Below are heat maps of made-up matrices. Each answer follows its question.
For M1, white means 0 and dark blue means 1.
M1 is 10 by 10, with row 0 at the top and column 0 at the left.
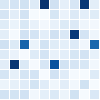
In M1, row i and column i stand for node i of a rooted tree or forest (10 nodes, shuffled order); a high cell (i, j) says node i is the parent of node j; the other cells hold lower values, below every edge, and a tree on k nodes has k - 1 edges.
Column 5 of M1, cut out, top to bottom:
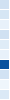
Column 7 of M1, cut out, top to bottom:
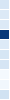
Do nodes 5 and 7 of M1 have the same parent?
no
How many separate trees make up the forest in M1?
3
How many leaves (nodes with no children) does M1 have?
6
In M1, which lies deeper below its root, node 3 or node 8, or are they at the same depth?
node 8
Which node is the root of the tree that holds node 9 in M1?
0
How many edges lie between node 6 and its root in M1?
0
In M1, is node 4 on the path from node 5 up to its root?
no
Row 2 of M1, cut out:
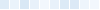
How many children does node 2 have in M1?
0
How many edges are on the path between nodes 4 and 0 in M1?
1
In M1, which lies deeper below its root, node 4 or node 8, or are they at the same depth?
the same depth
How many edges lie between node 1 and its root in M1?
1
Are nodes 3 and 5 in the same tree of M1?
no
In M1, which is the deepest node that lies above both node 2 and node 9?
4
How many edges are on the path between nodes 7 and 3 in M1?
1
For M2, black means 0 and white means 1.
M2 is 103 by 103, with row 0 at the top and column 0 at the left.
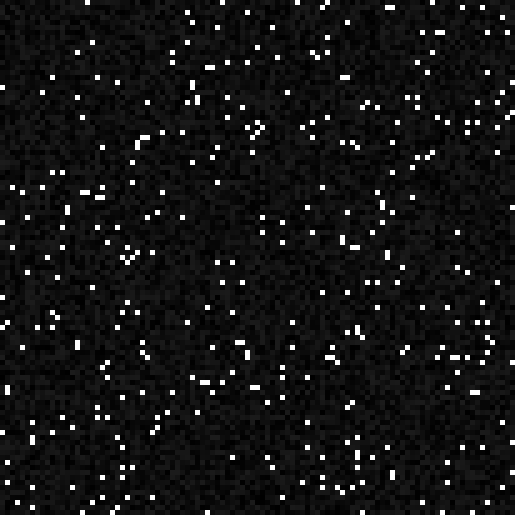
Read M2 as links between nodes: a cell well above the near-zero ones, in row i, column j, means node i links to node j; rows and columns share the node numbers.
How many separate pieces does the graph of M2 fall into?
3
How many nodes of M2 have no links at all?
1
